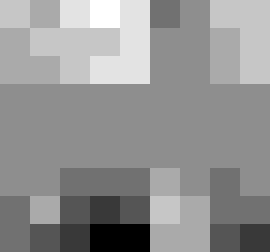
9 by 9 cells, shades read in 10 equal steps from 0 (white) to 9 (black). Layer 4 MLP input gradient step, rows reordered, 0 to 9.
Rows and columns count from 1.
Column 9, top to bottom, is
2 2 2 4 4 4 4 5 7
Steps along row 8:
down up up down down up up same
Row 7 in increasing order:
3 4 4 4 4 5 5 5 5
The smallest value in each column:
2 2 1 0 1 2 3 2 2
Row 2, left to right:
3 2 2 2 1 4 4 3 2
